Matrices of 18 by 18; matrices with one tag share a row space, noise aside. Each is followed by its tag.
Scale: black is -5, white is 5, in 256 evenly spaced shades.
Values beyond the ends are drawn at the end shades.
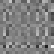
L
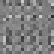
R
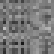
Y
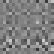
L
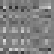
Y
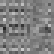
Y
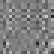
L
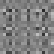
L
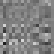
Y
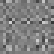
L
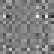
L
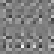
R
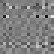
L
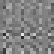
R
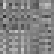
Y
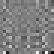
L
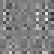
L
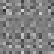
R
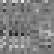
Y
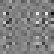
L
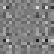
L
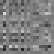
Y
